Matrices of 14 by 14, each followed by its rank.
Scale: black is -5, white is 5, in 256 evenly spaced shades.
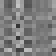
two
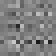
two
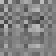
two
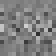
three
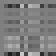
one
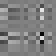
one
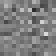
three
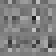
two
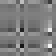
one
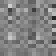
three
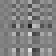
one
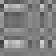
one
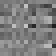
three
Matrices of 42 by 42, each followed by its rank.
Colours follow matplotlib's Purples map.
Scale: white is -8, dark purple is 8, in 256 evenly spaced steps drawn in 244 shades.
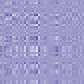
two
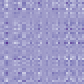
two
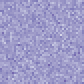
full rank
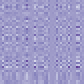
two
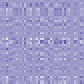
two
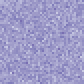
full rank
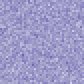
full rank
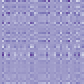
two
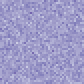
full rank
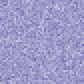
full rank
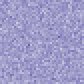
full rank
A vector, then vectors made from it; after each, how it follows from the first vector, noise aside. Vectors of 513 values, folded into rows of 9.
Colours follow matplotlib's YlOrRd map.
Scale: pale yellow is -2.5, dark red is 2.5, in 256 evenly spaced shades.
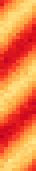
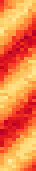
reversed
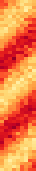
reversed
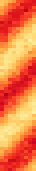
negated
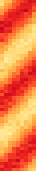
negated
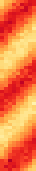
negated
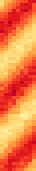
negated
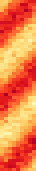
negated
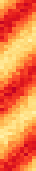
negated
